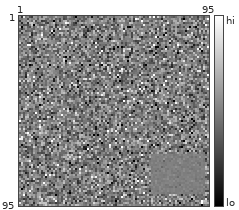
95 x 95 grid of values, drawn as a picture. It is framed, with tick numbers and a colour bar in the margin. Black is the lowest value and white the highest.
Odd patch: calmer, in the bottom right. Calmest part: bottom right. Grain: fine. Average level on the scale: 50%.
